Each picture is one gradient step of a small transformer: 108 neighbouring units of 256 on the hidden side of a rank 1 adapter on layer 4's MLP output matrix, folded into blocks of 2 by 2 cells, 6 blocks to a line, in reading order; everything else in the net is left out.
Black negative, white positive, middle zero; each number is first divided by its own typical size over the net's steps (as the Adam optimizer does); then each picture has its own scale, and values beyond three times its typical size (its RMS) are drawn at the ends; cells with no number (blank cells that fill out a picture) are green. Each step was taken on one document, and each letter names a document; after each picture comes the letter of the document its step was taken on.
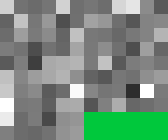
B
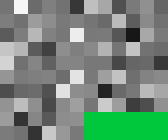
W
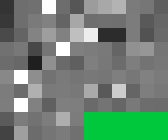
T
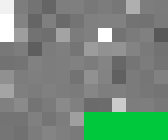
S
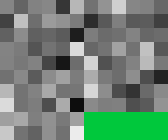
B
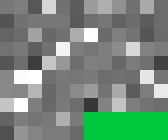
T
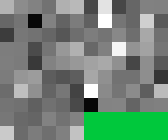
B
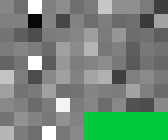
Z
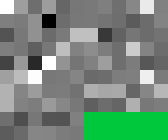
T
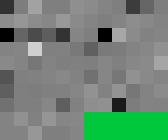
S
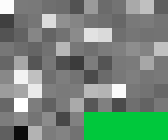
T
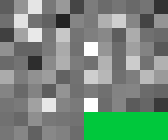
Z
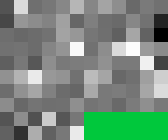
B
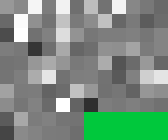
B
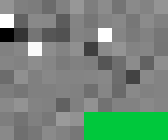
S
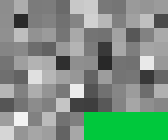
B
